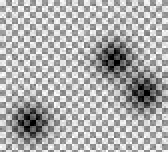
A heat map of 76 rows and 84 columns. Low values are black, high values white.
Neither half mirrors the other. The ninth with the lowest average is the middle right. There are three dips. On average the colour sits 70% of the way up the scale. No overall slope runs across the table. No single row or column stands out from its neighbours.
